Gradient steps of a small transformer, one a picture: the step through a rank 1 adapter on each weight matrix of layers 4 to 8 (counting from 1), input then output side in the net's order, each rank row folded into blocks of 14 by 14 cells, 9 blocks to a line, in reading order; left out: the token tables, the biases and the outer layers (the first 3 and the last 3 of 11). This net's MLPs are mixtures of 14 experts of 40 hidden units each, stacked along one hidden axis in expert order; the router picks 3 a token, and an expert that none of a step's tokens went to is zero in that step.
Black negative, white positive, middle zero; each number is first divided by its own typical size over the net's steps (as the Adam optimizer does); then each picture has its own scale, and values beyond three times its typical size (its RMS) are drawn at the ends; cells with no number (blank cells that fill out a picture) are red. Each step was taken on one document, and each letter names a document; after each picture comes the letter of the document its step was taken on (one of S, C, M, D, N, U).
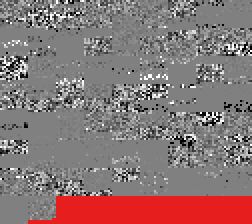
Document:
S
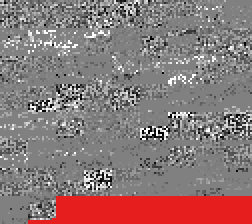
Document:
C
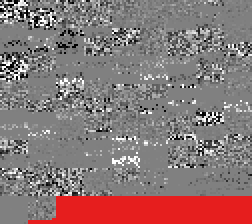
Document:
S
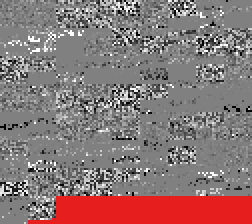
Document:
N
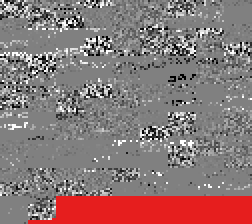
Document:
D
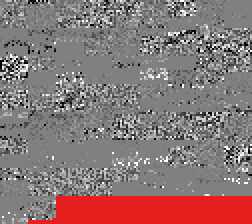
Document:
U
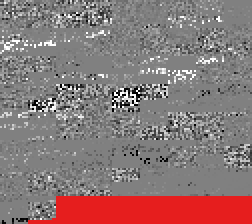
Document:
C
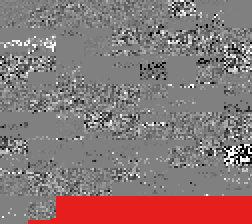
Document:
U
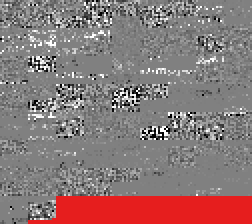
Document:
C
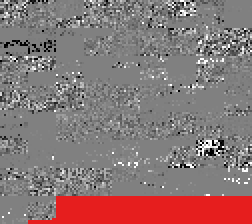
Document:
U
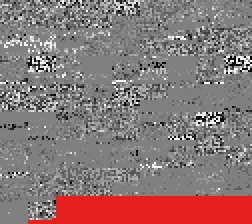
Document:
C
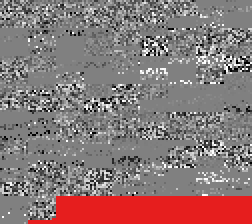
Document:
N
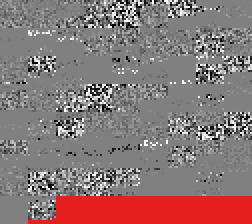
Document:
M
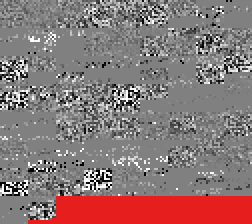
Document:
N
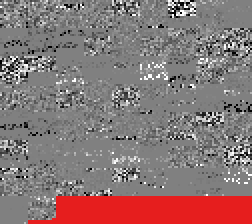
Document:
U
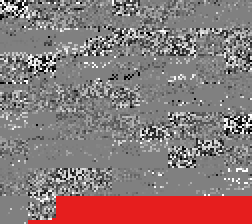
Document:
D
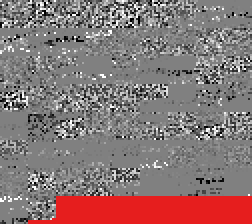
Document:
M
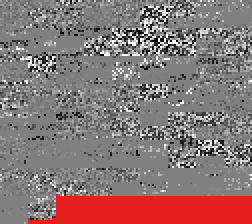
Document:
D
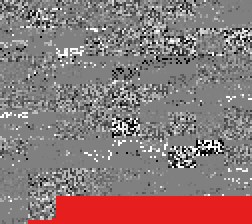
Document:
D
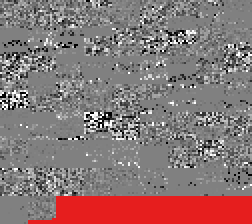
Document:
S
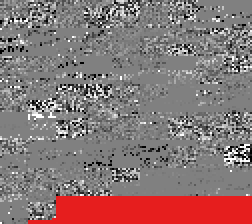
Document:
M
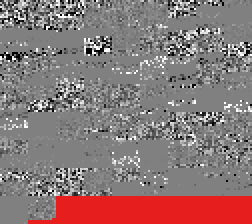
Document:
S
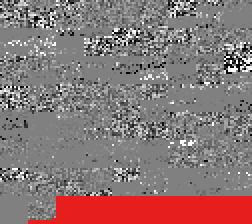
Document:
S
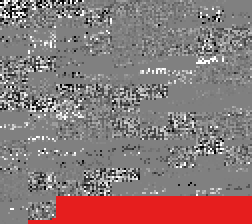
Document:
C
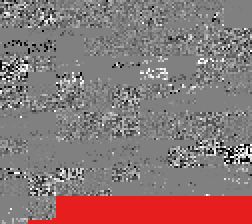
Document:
U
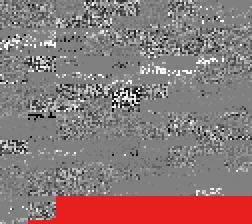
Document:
C
